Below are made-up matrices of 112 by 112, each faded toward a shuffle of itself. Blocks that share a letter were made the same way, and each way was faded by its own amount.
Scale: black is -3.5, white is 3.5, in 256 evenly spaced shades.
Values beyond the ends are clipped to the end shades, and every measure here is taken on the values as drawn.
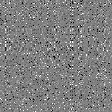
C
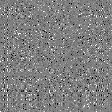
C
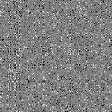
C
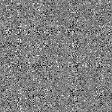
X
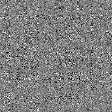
X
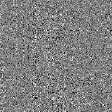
X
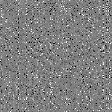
C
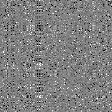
C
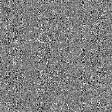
X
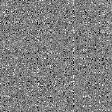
X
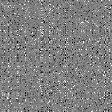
C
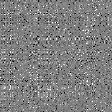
C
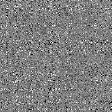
X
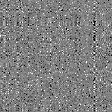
C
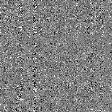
X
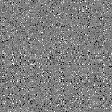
C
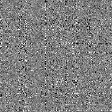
X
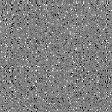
C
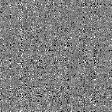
X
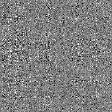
X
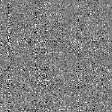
X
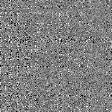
X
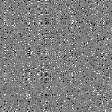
C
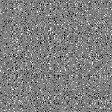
C
